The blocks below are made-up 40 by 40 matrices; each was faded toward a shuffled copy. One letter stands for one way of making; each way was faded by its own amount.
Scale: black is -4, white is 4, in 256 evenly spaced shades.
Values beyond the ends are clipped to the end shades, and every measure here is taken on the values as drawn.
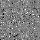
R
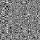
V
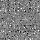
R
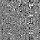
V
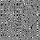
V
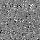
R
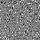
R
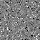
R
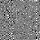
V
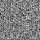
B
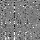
V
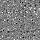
R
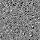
R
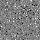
R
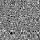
B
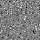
R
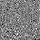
B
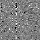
V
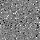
R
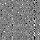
V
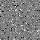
R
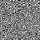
B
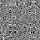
V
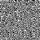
B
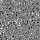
R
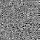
B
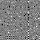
V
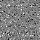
R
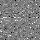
R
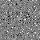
R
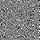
V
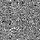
B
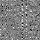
V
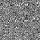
B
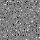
R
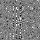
V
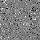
R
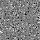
R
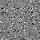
R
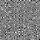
V
